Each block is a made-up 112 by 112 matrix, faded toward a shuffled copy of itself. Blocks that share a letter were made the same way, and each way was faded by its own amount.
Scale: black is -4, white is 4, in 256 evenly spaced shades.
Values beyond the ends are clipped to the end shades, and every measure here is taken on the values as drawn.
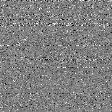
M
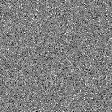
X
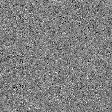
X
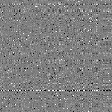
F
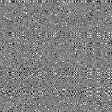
F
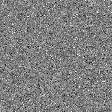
X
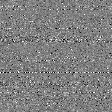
M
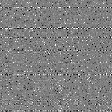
F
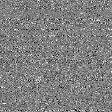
M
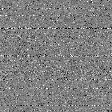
M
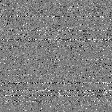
M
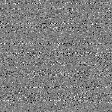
M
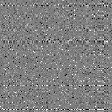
F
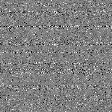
M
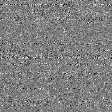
M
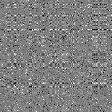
F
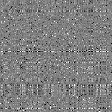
F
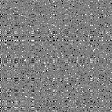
F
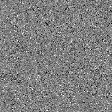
X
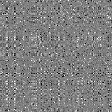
F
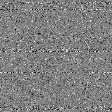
M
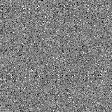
X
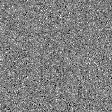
X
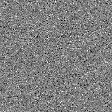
X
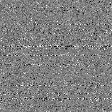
M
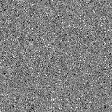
X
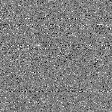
M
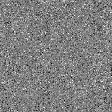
X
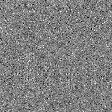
X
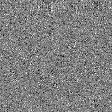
X
